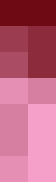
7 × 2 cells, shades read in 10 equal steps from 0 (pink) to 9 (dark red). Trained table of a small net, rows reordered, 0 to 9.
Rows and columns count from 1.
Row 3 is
5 7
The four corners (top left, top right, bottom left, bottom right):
9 9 1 0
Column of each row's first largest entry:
1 2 2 2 1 1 1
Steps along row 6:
down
